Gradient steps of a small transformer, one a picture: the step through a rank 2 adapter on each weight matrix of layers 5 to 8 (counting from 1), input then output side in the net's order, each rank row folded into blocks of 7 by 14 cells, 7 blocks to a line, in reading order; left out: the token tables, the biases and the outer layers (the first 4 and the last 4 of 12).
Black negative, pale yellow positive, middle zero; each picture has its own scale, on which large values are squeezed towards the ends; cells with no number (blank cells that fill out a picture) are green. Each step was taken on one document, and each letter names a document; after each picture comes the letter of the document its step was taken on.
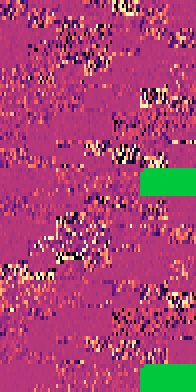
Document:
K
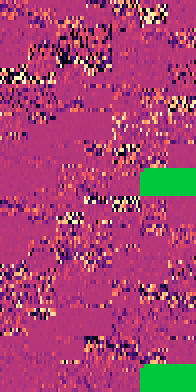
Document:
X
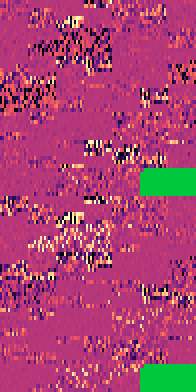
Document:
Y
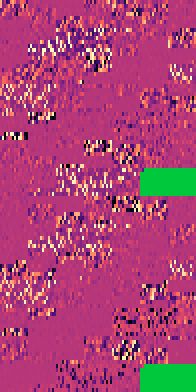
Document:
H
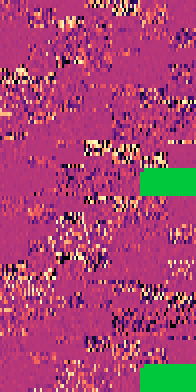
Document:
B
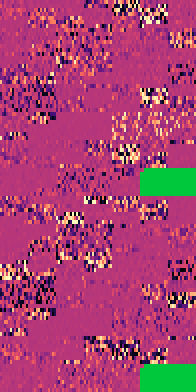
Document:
X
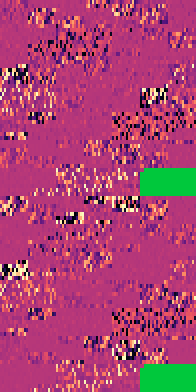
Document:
K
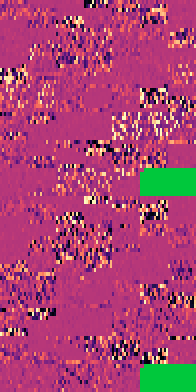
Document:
X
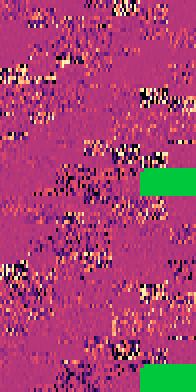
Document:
B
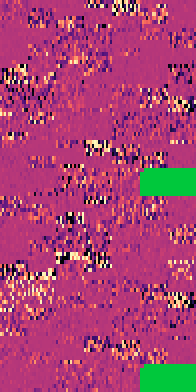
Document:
B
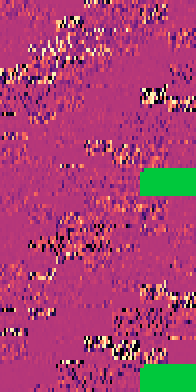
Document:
H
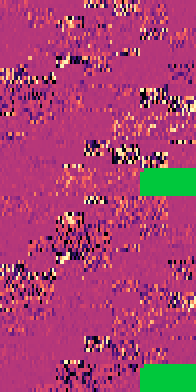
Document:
B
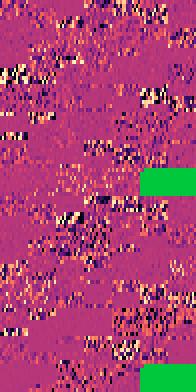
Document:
H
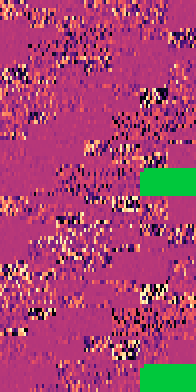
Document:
K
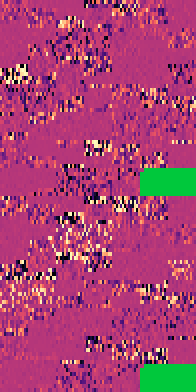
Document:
B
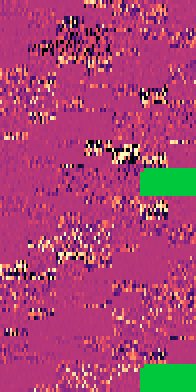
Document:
Y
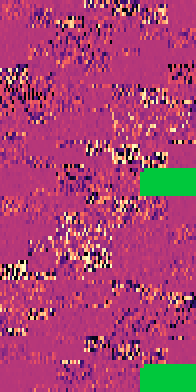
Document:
B
